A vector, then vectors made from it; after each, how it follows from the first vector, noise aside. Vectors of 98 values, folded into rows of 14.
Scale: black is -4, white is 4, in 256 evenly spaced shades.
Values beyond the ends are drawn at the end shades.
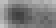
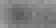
shrunk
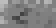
partly zeroed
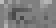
partly zeroed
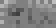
partly zeroed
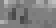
partly zeroed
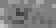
partly zeroed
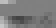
partly zeroed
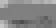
partly zeroed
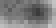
reversed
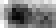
scaled up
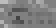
partly zeroed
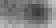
reversed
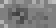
partly zeroed
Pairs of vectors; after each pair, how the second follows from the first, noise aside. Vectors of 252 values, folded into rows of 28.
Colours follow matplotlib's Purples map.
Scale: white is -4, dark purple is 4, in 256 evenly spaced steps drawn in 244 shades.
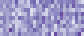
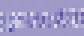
partly zeroed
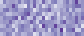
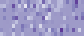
partly zeroed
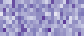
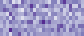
shuffled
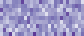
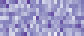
shuffled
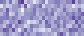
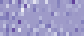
partly zeroed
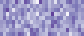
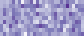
shuffled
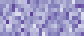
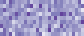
shuffled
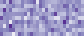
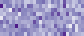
shuffled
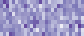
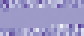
partly zeroed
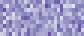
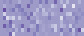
partly zeroed
